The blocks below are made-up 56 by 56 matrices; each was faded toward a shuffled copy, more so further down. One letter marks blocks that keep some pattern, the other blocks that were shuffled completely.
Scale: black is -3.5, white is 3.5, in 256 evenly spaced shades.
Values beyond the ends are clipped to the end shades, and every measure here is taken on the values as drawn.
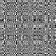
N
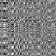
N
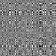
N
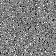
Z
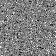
Z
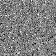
Z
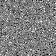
Z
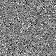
Z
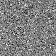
Z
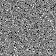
Z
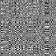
N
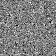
Z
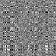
N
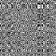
N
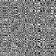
N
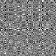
N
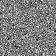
Z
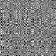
N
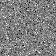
Z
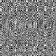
N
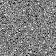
Z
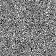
Z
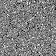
Z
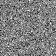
Z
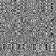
N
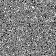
Z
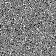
Z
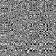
N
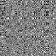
N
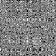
N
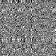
N
